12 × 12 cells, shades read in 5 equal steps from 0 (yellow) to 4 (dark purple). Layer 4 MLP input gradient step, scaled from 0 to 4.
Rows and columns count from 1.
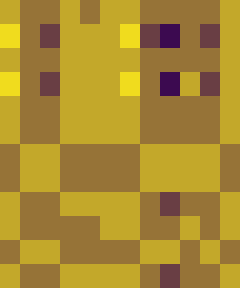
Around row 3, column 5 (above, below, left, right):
1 1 1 1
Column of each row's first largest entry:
2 9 2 9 2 2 1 1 9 2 1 9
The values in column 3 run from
1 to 3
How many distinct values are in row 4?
5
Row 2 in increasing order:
0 0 1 1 1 1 2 2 3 3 3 4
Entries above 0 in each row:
12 10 12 10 12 12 12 12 12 12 12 12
